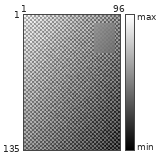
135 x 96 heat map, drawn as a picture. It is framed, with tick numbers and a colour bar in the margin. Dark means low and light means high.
Slope: up to the top left. Odd patch: calmer, in the top right. Mirror symmetry: none. Calmest part: top right.
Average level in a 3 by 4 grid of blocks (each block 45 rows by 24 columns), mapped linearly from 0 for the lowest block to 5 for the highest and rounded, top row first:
5 4 3 2
4 3 2 1
3 2 1 0
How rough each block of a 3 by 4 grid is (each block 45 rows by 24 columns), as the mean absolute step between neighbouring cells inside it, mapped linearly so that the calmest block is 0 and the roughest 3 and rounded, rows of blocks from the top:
3330 | 3333 | 3333
